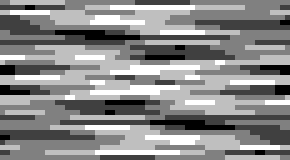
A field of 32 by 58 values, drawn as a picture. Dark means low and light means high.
Grain: streaks across. Slope: none. Symmetry: a half turn. Ninth with the highest average: centre.
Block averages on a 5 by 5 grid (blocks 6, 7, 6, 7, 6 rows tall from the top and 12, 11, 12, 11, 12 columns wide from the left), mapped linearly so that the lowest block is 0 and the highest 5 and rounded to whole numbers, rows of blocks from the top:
13420
11012
04540
21011
02431
